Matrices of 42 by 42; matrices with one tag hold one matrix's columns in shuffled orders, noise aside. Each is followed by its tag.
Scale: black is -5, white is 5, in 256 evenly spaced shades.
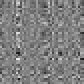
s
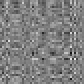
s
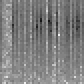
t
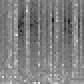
t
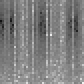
t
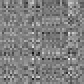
s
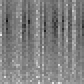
t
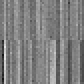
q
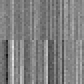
q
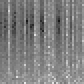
t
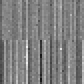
q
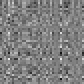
s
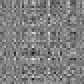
s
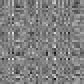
s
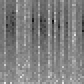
t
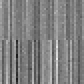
q
